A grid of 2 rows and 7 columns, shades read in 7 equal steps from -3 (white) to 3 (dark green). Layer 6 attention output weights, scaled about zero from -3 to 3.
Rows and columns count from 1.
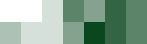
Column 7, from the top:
1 1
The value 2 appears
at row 1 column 6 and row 2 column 6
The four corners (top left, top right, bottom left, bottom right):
-3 1 -1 1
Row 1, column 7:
1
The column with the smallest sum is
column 2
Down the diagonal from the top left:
-3 -2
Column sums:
-4 -5 -4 1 3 4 2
